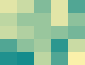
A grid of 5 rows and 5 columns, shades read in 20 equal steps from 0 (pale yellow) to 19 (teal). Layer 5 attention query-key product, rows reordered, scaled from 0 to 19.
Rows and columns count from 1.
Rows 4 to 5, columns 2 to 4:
9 7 17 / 19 5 14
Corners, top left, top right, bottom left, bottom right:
2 14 18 0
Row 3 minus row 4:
-10 -3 1 -8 7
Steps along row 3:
up up up up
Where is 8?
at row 2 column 2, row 2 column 3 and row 3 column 3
